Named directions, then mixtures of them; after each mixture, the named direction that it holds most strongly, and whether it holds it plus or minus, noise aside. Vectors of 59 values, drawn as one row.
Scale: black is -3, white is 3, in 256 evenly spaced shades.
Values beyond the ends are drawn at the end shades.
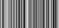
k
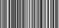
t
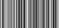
k, plus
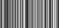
k, minus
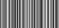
t, plus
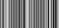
k, plus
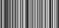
k, minus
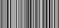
t, minus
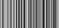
k, plus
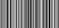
t, minus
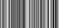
t, plus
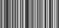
k, minus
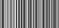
k, plus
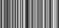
k, minus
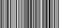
t, minus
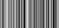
k, plus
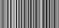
t, minus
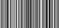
t, minus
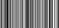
k, minus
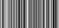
k, plus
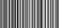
t, plus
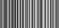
t, plus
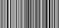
t, minus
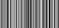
t, minus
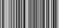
k, plus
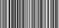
t, plus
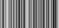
k, plus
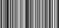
k, minus
